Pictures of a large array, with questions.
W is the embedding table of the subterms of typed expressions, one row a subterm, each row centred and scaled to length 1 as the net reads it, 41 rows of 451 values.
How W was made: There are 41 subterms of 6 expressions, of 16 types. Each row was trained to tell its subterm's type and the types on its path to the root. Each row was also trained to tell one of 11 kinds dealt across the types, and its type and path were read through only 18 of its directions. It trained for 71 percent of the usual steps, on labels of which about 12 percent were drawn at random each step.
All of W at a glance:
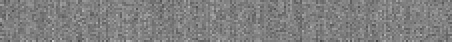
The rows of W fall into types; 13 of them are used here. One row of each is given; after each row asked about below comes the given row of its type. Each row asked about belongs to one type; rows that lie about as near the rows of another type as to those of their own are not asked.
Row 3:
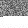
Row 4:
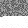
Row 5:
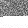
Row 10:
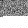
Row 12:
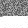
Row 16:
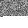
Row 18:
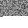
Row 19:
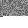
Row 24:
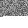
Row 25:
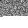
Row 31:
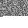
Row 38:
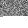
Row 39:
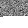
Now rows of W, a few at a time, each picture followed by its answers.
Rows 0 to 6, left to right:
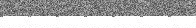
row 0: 3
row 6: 10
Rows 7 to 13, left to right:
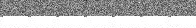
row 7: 38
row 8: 3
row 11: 4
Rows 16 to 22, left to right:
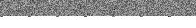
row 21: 38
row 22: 5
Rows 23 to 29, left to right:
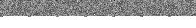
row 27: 38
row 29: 4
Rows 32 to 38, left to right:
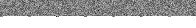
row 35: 39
